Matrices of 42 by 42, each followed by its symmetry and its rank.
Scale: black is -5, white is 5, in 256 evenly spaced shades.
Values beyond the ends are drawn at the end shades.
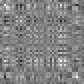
symmetric, rank three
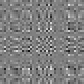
antisymmetric, rank two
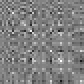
symmetric, rank three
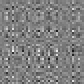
neither, rank three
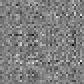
neither, rank five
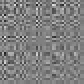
antisymmetric, rank two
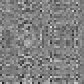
neither, rank five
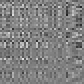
neither, rank three
